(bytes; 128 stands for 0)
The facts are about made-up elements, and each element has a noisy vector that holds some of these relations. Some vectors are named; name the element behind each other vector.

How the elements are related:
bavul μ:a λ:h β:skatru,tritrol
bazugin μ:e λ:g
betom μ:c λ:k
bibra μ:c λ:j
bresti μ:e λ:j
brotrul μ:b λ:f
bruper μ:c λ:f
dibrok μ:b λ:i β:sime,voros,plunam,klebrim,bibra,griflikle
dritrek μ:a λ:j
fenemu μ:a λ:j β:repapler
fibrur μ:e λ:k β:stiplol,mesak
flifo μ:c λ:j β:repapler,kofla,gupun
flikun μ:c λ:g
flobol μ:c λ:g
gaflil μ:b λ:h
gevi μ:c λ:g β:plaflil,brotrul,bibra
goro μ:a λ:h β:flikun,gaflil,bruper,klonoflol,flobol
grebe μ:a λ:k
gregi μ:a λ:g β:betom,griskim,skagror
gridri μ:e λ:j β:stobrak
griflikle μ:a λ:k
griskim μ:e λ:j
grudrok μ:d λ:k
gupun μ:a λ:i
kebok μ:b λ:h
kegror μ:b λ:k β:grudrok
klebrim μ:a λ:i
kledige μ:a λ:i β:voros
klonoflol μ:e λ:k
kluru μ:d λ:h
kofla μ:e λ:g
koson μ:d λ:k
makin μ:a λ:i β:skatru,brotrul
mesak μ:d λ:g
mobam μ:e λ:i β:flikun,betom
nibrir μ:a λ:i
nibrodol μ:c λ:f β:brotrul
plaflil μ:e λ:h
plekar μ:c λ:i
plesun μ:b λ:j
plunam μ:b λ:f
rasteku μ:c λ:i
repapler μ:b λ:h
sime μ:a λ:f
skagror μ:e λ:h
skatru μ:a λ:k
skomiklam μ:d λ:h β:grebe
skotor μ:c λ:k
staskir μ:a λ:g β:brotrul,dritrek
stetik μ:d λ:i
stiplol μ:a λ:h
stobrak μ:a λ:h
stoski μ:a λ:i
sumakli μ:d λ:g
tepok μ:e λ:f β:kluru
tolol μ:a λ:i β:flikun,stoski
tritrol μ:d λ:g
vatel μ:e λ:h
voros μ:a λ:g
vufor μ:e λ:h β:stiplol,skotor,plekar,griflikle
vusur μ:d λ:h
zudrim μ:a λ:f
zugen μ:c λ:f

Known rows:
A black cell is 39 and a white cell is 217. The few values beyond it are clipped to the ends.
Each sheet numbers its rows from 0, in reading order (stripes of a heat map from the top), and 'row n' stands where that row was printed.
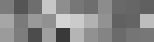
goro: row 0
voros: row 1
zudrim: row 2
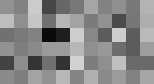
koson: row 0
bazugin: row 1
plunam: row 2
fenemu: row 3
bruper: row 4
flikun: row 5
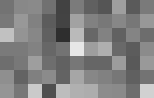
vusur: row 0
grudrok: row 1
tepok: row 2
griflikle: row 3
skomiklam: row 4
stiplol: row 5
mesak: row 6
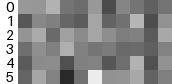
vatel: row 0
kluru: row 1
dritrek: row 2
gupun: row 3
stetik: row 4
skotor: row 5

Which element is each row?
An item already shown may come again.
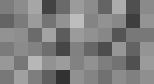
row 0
plekar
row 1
klebrim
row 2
grebe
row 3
vusur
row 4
kledige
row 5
grudrok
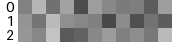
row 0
skatru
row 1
mobam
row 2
koson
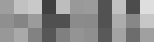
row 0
gevi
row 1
plesun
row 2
flifo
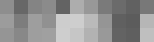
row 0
stiplol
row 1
voros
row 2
voros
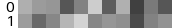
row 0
fibrur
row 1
gregi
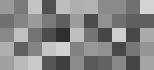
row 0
mesak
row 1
skagror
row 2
nibrodol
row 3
gregi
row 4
plaflil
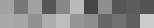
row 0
vufor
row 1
staskir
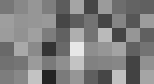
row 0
skagror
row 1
bavul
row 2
klonoflol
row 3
skotor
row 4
klebrim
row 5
dibrok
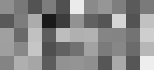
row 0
sime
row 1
kebok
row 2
mesak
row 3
koson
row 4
tritrol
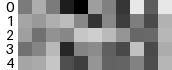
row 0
brotrul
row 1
makin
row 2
voros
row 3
dibrok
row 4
plaflil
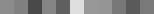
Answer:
sime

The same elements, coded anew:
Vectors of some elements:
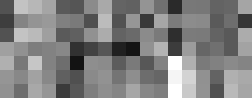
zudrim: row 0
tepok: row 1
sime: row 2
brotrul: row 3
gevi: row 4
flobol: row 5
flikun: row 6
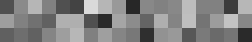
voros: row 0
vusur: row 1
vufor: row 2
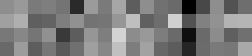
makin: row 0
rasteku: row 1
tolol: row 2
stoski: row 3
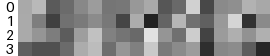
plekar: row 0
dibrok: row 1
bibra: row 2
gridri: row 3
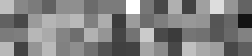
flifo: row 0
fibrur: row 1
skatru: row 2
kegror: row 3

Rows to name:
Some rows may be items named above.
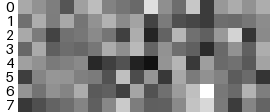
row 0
bibra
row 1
stiplol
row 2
dibrok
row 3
klebrim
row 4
brotrul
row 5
tepok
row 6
tritrol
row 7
bazugin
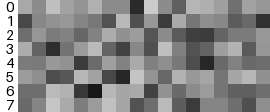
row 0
skotor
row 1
tepok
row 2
stobrak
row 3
plesun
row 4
goro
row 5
stetik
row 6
gregi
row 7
griflikle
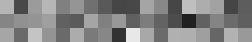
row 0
kegror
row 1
bavul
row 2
betom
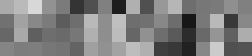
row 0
nibrodol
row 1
kledige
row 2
klebrim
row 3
fenemu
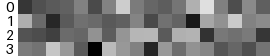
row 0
kofla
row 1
repapler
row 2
mobam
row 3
staskir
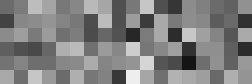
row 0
grebe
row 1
tepok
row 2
plunam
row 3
gridri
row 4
dritrek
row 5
betom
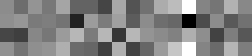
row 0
sumakli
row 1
makin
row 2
klonoflol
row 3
mesak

